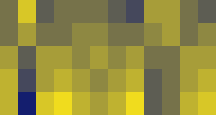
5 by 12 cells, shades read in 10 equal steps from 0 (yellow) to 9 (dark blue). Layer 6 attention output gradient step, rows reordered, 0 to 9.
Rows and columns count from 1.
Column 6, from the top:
5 4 3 4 3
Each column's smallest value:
2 1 1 0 2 3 2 0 3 3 2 1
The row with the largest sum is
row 1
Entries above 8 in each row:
0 0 0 0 1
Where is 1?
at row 1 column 2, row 5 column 3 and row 5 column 12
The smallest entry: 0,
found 2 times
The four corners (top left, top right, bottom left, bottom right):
5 6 2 1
